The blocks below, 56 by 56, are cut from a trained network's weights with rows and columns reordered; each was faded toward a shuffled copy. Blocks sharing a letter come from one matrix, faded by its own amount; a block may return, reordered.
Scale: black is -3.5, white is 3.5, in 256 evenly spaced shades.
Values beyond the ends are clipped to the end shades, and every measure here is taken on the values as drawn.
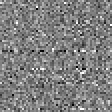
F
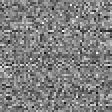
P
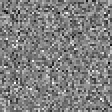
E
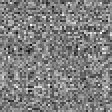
P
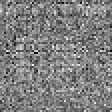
P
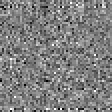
F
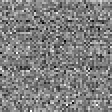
P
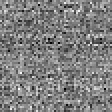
P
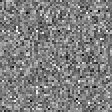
F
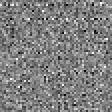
F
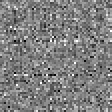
F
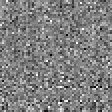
F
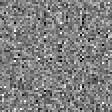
F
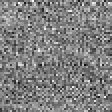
P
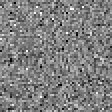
F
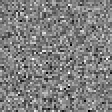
E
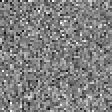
E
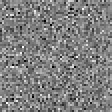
E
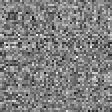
P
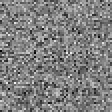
P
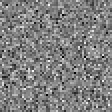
E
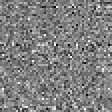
F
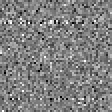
F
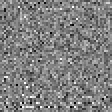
F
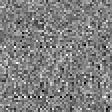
F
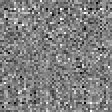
F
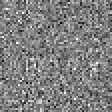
E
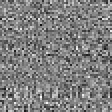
P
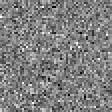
F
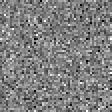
F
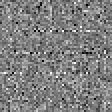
F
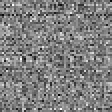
P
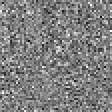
E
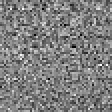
P
